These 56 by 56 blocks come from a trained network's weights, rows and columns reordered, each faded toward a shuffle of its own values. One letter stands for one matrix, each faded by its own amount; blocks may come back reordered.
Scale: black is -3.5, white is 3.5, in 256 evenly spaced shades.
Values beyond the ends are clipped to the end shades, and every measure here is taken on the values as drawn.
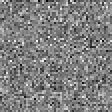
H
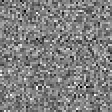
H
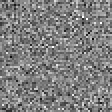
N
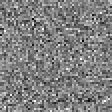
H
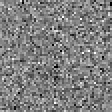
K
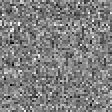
H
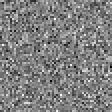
N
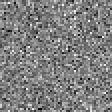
K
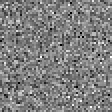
K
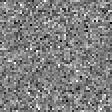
K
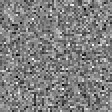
K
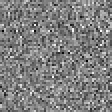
N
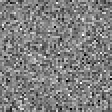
K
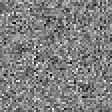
K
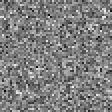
N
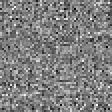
H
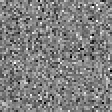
K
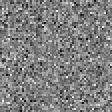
K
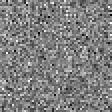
H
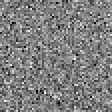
K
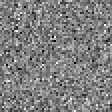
K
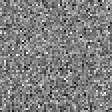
K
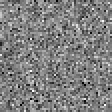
K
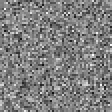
N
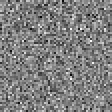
N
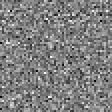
H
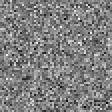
N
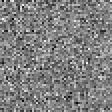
H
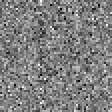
K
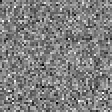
N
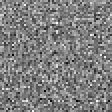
N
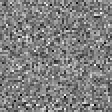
N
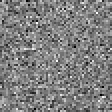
K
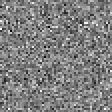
N
